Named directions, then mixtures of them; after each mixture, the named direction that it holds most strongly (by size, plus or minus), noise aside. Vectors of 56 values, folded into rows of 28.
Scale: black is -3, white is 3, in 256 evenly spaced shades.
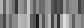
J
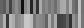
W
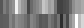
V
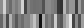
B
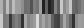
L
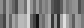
J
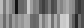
V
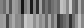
W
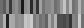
W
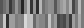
W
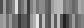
J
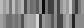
L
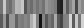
B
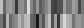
J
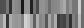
W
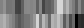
V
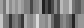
L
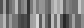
J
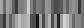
J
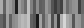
J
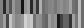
W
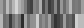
L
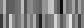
B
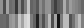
J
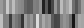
L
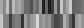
L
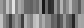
L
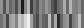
W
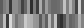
W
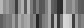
J
